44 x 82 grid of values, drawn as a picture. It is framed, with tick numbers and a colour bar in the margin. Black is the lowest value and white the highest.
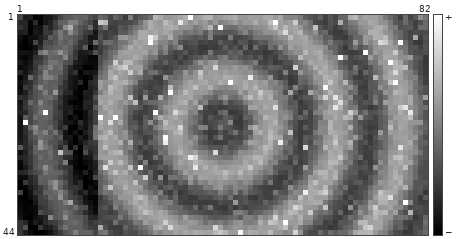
Histogram: bell-shaped. Seam: vertical, 20% of the way across, the right part higher. Rings: centred on the centre.
